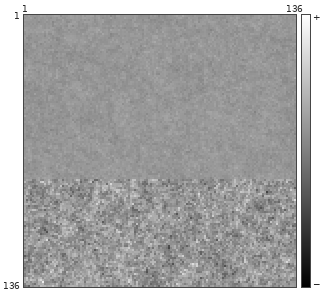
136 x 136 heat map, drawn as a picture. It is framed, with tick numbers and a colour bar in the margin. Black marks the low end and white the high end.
No regular stripes run through it. No overall slope runs across the table. No row or column stands out. A few values lie far out on both sides of the bulk. A horizontal seam about 60% of the way down splits the table, and the top part is calmer. Neither half mirrors the other.
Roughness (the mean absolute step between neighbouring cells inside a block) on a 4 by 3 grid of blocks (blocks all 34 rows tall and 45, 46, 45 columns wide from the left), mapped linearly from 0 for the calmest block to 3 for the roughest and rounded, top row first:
000 | 000 | 222 | 333
